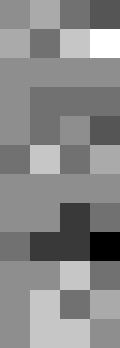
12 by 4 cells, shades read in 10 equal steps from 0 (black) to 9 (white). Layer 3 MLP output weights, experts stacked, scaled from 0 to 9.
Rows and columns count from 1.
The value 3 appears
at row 1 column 4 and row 5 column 4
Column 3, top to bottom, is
4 7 5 4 5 4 5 2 2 7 4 7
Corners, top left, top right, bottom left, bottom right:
5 3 5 5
